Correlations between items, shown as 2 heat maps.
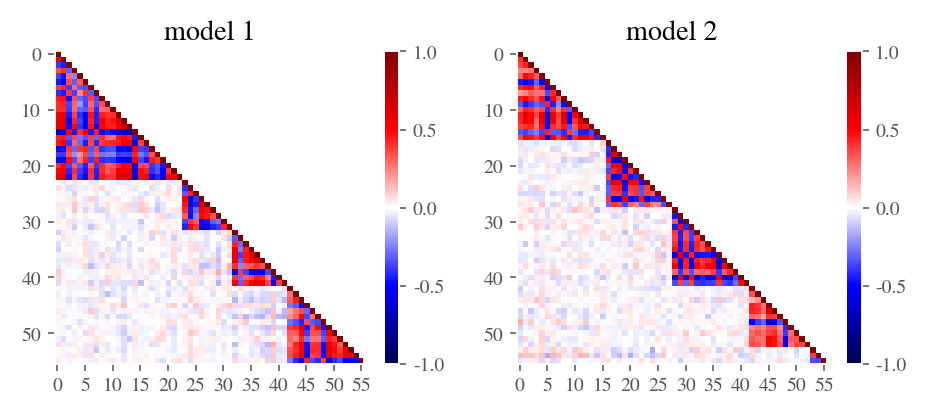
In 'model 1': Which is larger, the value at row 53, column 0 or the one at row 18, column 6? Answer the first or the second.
the first
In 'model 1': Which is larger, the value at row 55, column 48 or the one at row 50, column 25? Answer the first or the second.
the first
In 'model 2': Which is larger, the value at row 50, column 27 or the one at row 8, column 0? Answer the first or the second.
the second
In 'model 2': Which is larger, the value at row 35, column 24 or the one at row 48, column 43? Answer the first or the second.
the first
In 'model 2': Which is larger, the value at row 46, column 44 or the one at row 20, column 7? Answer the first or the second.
the first
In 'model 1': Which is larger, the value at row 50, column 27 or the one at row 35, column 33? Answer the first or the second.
the first
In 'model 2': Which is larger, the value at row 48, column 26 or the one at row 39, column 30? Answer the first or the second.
the second
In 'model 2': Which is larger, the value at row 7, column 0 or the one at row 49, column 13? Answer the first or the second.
the first
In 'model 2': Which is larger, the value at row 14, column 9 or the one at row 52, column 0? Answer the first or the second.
the first
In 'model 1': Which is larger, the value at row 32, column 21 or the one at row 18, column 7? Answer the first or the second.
the second
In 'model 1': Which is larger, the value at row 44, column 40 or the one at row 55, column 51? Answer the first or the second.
the first
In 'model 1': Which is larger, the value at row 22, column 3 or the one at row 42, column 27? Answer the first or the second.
the first
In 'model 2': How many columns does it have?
56
